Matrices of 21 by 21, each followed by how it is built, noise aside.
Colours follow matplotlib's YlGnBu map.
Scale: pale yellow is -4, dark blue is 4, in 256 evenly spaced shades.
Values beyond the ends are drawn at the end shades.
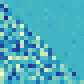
lower triangular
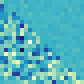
lower triangular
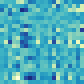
low rank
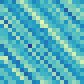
Toeplitz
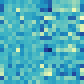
low rank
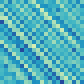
Toeplitz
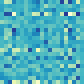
low rank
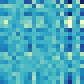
low rank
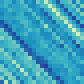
Toeplitz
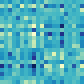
low rank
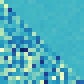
lower triangular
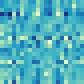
low rank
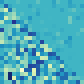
lower triangular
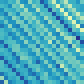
Toeplitz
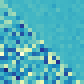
lower triangular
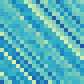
Toeplitz
